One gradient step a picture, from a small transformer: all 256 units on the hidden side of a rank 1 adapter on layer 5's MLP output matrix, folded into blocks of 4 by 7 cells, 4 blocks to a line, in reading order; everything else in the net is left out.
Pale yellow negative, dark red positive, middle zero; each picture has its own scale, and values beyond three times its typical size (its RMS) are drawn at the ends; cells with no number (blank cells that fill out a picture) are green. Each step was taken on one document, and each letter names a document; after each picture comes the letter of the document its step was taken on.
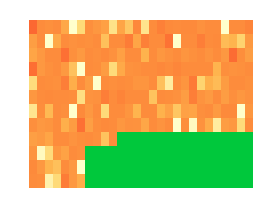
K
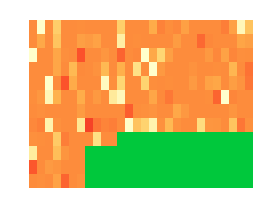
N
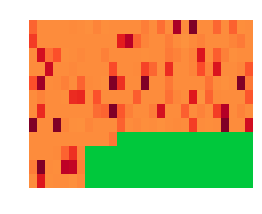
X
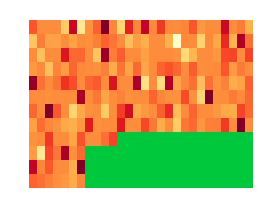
K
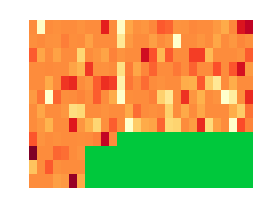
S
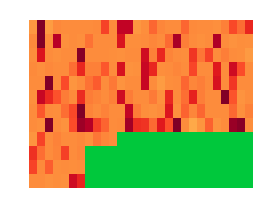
S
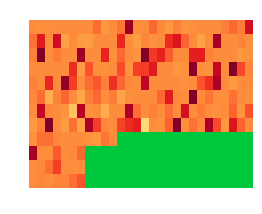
S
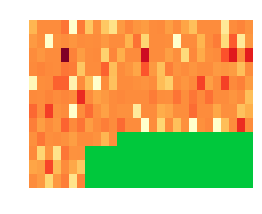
K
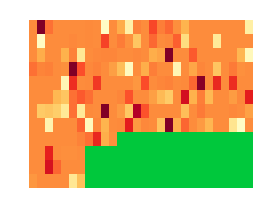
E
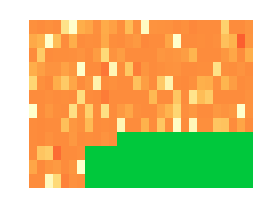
K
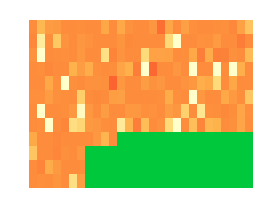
S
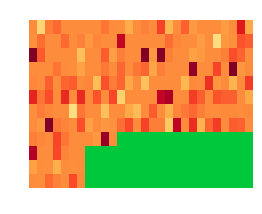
S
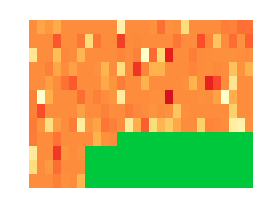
N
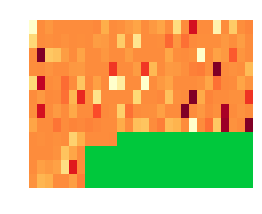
X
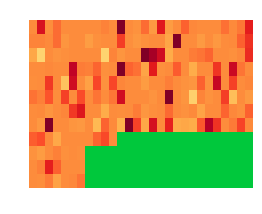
S
